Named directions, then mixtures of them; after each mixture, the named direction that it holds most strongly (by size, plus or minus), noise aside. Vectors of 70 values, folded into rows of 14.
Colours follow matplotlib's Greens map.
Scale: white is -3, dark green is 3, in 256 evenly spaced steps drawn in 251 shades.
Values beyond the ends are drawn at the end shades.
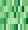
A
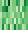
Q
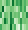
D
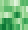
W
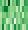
Q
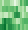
W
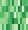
A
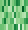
A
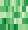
W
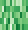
D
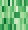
D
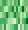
A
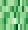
A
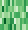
D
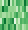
Q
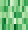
Q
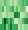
W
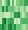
W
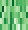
D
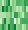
Q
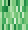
Q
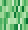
A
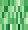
A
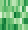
W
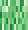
Q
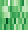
Q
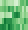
W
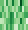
A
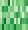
Q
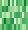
Q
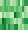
W
